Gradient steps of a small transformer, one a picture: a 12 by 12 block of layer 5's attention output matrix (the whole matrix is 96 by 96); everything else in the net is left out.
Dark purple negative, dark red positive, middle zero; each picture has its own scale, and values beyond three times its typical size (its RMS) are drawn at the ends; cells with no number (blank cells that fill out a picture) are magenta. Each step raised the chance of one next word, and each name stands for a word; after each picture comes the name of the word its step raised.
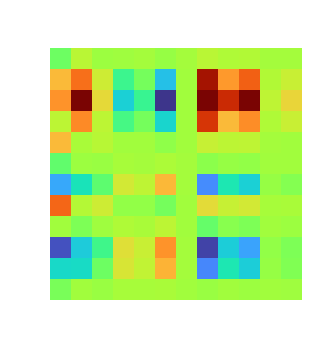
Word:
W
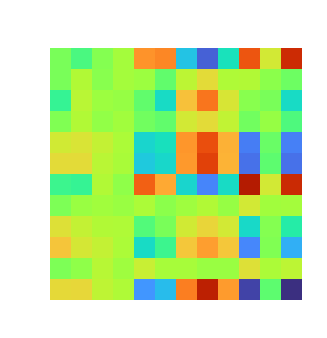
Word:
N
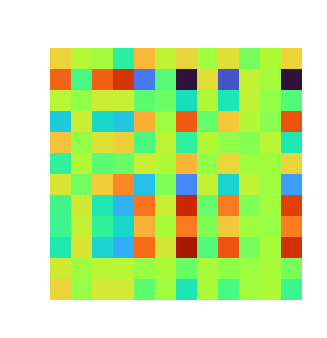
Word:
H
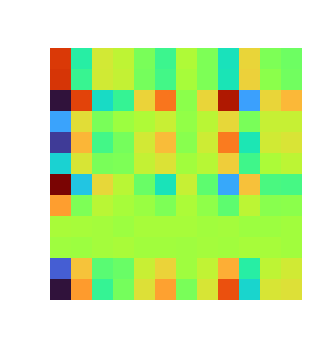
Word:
N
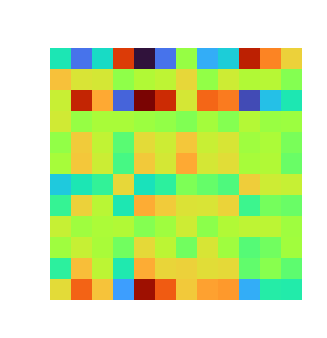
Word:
N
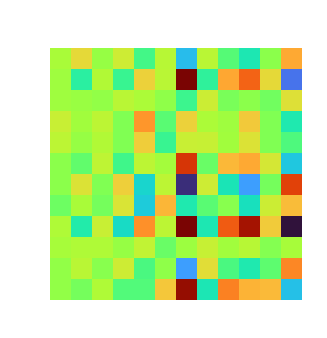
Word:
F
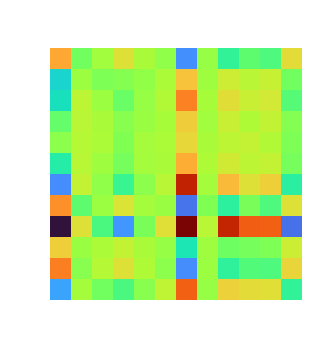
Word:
F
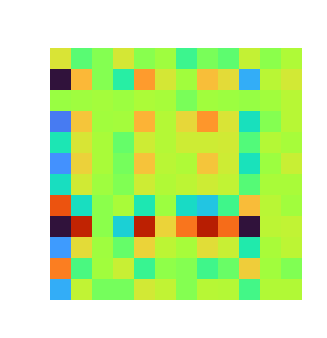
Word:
F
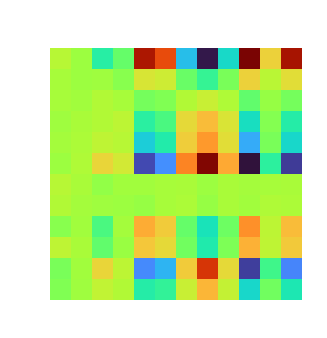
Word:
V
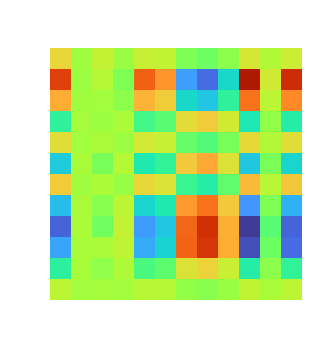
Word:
H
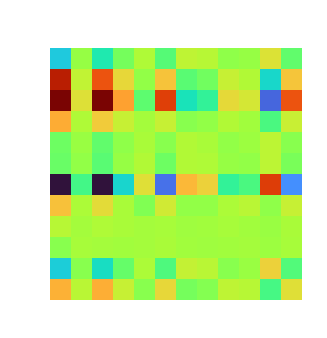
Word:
W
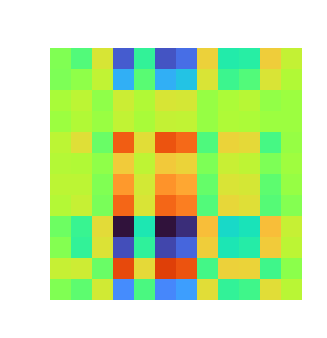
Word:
V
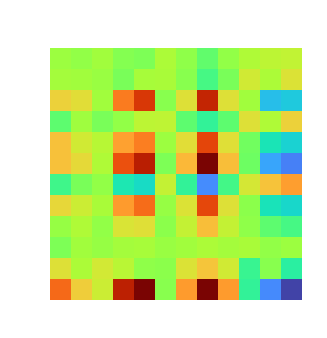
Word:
N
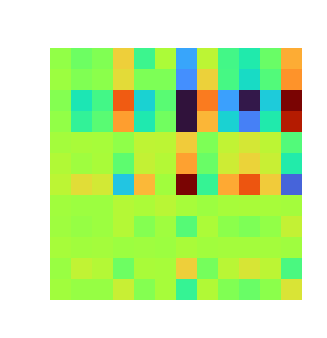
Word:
W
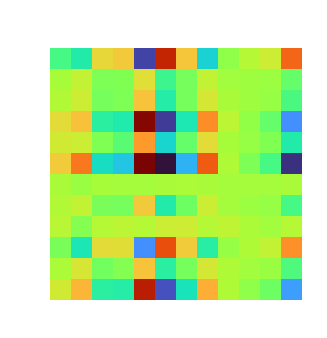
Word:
V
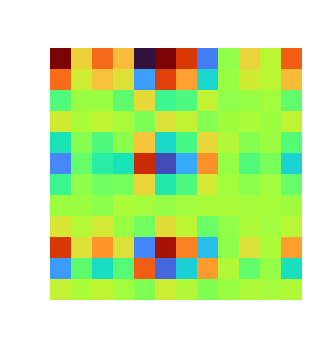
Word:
V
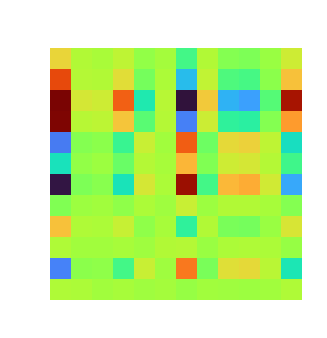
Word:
W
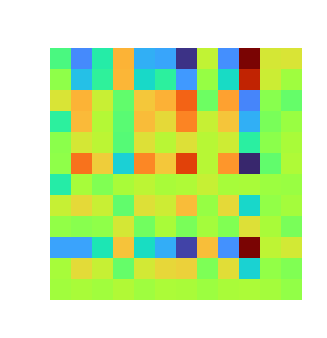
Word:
V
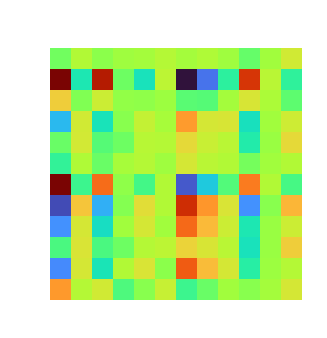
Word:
H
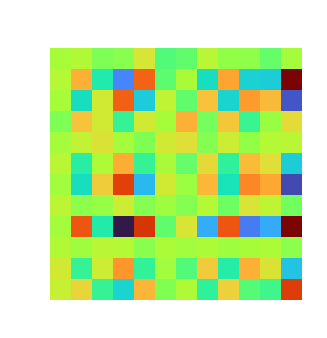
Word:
F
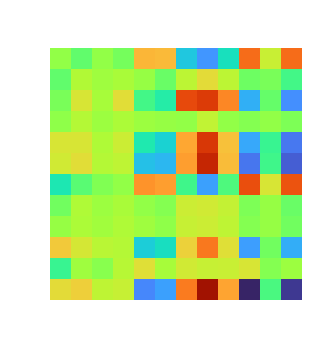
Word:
N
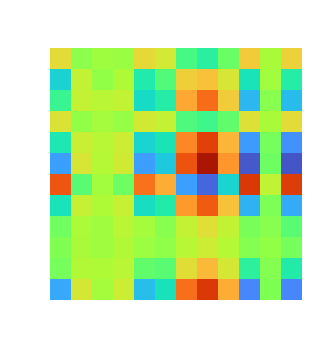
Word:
N
